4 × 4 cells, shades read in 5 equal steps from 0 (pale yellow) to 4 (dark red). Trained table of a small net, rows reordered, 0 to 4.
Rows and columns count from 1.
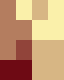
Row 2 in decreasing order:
2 2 0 0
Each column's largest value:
4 4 1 1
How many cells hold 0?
4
